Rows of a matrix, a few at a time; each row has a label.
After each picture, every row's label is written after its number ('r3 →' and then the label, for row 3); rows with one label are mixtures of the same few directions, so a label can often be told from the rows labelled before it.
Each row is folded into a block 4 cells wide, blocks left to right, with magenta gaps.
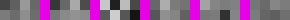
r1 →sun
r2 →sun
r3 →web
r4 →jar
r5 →sun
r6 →sun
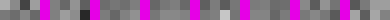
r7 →sun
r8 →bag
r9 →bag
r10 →sun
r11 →sun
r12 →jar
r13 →web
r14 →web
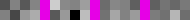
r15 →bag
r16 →bag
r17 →sun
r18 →sun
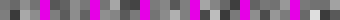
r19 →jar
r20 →sun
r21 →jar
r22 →sun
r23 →web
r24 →web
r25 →jar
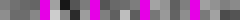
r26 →jar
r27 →jar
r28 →sun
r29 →sun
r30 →bag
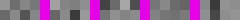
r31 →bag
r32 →bag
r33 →sun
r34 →jar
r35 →jar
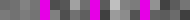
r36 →sun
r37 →sun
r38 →jar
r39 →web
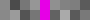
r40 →jar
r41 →web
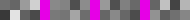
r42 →jar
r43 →sun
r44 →web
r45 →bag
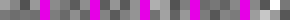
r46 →sun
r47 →sun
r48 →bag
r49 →sun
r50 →web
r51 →web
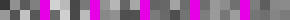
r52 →bag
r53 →sun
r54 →bag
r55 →sun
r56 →web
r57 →jar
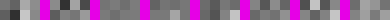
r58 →jar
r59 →bag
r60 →web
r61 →sun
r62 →bag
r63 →bag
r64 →web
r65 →web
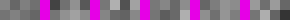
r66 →web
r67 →sun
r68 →bag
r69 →bag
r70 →web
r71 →bag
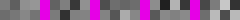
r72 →jar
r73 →web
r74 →bag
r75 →bag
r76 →sun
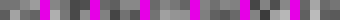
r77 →jar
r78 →jar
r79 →sun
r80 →sun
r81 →sun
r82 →bag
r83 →jar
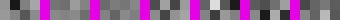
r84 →jar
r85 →web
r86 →web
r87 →bag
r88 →jar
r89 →sun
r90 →bag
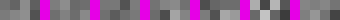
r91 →bag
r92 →web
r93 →web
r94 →jar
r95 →bag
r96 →web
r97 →bag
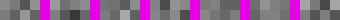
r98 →sun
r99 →sun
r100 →sun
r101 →web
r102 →jar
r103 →jar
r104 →sun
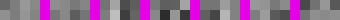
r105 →web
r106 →bag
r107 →jar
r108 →sun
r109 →jar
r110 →bag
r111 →sun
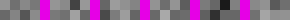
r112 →bag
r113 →sun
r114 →jar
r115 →web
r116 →web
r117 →sun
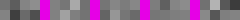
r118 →sun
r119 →web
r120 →jar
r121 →jar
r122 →jar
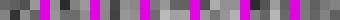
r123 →web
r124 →jar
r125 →jar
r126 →sun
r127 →web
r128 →sun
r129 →web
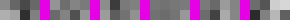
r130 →jar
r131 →bag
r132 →jar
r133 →bag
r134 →jar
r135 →jar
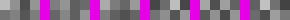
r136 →sun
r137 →web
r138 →sun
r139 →sun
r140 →bag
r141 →jar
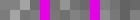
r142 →web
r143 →jar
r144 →jar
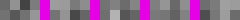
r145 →web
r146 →bag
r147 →jar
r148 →bag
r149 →jar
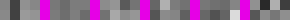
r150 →jar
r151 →web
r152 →sun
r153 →jar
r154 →bag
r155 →bag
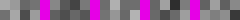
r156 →sun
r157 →web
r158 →web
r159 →web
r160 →bag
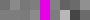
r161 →web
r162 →jar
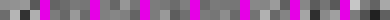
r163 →sun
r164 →sun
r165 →web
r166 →jar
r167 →bag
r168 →web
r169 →jar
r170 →sun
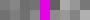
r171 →web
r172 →web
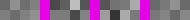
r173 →web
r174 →sun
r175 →web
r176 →sun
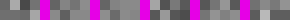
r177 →web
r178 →web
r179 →web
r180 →web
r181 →sun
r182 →jar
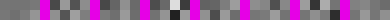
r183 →bag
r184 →bag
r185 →sun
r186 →sun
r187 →web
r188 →sun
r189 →web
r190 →sun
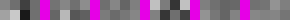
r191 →jar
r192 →jar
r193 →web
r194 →sun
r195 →jar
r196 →web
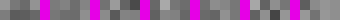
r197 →sun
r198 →bag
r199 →jar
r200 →jar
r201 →jar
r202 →bag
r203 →web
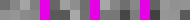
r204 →web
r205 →jar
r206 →sun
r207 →jar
